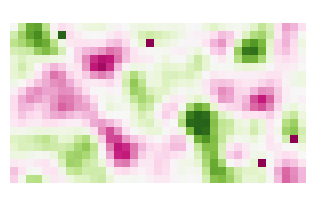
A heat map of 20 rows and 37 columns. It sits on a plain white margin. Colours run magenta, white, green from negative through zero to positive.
The field is mottled with small blotches. No single row or column stands out from its neighbours. Overall the values sit about 50% of the way up the scale. Four lone cells stand out: one far higher and three far lower than their neighbours. No seam splits the table.
